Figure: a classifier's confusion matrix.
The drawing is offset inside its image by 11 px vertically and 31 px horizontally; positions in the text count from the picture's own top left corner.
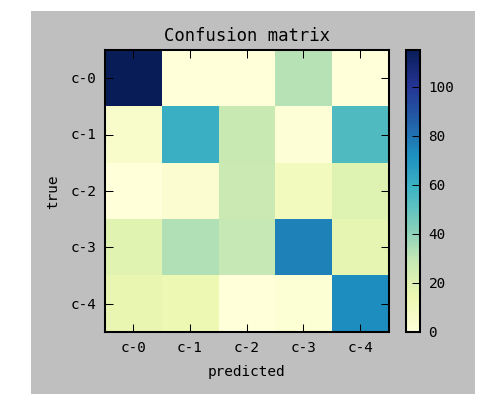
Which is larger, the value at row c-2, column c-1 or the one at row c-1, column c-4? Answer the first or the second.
the second
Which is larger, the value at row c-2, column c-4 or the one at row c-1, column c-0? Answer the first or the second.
the first
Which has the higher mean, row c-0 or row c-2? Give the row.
c-0
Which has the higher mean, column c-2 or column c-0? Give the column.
c-0
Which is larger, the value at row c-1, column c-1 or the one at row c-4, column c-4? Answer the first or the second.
the second
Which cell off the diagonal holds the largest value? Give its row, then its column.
c-1, c-4
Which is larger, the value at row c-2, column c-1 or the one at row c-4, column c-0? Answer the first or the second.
the second
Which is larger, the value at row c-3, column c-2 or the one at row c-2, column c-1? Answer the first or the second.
the first
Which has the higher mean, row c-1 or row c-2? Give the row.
c-1
